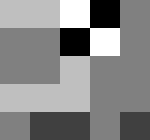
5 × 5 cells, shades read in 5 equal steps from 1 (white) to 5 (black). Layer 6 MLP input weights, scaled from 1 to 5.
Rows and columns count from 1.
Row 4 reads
2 2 2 3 3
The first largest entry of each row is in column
4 3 1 4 2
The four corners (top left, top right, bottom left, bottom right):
2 3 3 4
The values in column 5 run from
3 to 4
